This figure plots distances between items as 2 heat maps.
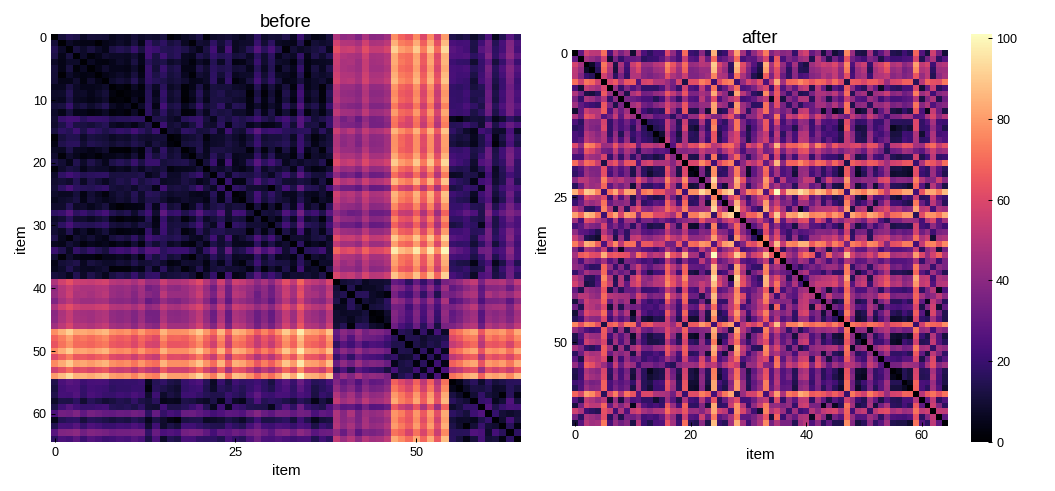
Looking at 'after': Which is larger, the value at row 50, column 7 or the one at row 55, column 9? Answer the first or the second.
the first
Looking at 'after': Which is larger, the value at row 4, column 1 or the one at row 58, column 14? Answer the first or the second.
the first
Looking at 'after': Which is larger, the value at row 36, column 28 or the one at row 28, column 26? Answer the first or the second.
the second
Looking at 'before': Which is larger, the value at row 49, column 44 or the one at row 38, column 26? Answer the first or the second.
the first
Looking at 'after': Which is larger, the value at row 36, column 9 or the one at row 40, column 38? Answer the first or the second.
the second
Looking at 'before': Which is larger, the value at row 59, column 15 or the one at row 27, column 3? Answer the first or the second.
the first
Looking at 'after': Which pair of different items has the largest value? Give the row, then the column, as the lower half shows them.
35, 24
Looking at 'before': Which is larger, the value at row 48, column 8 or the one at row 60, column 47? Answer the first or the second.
the second
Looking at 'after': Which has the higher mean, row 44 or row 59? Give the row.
59
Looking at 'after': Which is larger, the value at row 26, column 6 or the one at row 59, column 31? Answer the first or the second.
the second
